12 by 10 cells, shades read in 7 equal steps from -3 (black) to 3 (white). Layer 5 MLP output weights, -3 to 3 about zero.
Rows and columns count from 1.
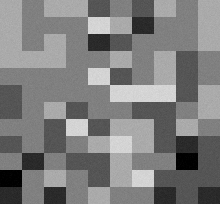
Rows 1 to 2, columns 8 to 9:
1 0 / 0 0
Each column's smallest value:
-3 -2 -2 -1 -2 -1 -2 -2 -3 -2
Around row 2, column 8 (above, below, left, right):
1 0 -2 0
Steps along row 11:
up up down down up up down same same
